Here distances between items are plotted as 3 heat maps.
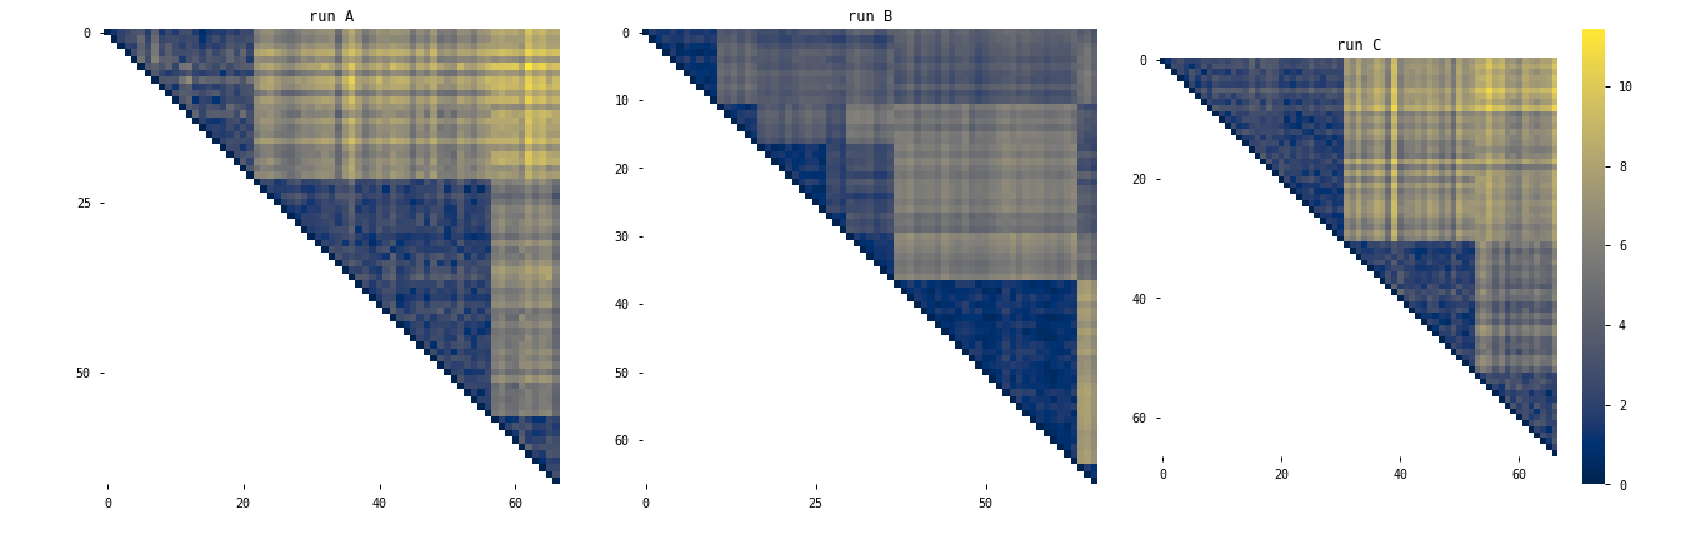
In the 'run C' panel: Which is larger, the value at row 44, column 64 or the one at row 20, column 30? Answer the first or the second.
the first
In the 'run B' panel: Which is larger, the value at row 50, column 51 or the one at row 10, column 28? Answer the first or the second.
the second
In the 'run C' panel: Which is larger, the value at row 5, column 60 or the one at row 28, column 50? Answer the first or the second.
the first
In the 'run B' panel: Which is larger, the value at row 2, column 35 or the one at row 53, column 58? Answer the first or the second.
the first
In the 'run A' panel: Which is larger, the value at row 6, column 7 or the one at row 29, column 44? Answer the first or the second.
the first
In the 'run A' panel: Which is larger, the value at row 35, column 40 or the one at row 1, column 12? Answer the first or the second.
the second
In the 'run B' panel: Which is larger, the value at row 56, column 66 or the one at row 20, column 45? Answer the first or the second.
the first
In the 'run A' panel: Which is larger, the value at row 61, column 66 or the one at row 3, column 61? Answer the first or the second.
the second
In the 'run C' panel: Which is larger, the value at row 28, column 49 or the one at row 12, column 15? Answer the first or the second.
the first
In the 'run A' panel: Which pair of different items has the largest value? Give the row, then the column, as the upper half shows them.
5, 62
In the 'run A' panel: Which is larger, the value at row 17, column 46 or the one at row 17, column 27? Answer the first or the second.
the first
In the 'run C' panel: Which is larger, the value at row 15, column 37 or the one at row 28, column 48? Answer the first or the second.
the first
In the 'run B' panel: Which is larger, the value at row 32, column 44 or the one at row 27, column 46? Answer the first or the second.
the first
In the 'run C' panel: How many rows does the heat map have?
67
